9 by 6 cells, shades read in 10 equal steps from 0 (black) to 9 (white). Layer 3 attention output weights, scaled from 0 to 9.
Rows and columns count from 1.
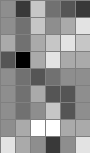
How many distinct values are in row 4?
4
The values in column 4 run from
2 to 9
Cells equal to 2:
3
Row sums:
23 35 38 29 26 26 29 41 34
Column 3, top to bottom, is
7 7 6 6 3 6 5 9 5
